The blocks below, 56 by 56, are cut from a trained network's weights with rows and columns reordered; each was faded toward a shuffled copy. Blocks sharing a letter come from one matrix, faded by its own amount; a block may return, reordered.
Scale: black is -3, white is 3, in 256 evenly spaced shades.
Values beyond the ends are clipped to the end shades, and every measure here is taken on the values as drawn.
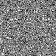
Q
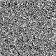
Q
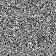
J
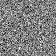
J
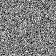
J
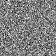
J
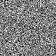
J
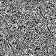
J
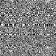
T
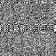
T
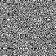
T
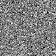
Q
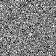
Q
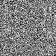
J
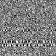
T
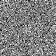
Q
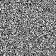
J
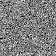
Q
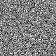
Q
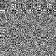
T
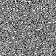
Q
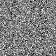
J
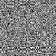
T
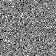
Q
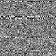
T
